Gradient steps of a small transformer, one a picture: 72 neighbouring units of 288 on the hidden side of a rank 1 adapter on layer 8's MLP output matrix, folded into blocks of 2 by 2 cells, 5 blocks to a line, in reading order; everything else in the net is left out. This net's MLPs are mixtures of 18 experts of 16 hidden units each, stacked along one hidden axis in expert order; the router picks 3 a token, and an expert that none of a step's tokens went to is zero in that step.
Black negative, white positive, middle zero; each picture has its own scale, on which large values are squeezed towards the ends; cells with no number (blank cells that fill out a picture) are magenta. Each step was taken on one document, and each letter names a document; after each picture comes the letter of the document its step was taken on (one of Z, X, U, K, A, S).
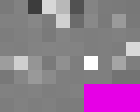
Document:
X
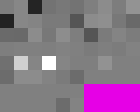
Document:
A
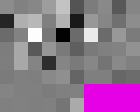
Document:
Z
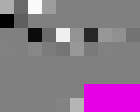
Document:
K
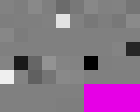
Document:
X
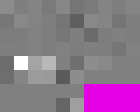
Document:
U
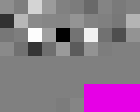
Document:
Z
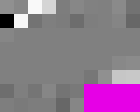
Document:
K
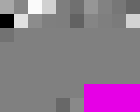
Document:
K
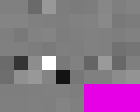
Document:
A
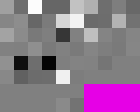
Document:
U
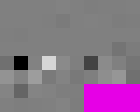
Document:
A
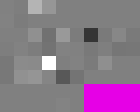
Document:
A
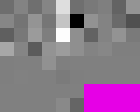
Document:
Z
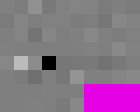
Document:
A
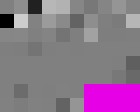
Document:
K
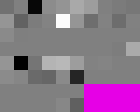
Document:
U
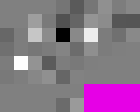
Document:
U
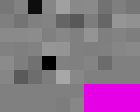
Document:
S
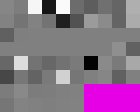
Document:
X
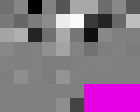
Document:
S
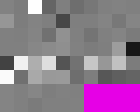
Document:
X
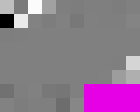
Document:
K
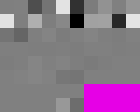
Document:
K
